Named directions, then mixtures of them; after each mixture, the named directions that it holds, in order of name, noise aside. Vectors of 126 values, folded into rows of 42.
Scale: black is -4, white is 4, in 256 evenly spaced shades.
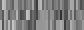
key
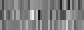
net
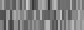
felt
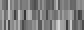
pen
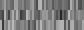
key, net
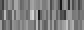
net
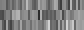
felt, net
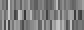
pen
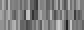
key, net, pen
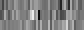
net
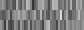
felt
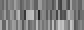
key, net, pen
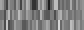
felt, pen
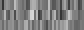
felt, net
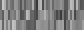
key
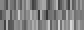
felt, net, pen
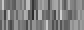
felt, net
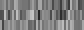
key, net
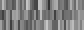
felt, key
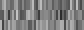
key, net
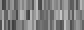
key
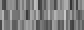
felt, key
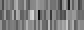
net
